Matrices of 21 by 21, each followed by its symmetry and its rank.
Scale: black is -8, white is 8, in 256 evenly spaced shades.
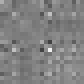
symmetric, rank three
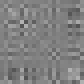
symmetric, rank three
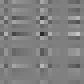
neither, rank one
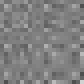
symmetric, rank two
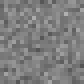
neither, full rank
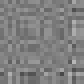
antisymmetric, rank two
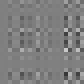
neither, rank one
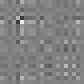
symmetric, rank two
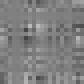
antisymmetric, rank two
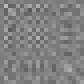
symmetric, rank three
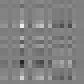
neither, rank one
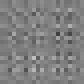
antisymmetric, rank two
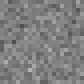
neither, full rank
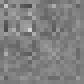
symmetric, rank three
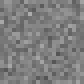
neither, full rank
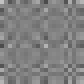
symmetric, rank two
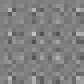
symmetric, rank two
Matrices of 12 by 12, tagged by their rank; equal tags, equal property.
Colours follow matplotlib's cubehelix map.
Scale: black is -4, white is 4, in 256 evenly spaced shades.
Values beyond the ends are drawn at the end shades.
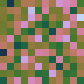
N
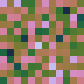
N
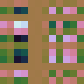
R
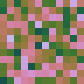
N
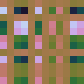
R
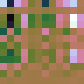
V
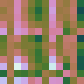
V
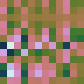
V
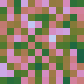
N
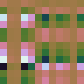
R
